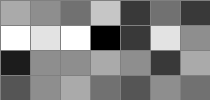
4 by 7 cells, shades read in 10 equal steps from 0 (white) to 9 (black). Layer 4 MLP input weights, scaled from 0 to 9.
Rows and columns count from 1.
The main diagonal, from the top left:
3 1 4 5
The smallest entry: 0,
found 2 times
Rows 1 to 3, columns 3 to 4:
5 2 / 0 9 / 4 3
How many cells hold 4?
7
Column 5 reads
7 7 4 6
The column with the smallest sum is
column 3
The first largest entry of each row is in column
5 4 1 1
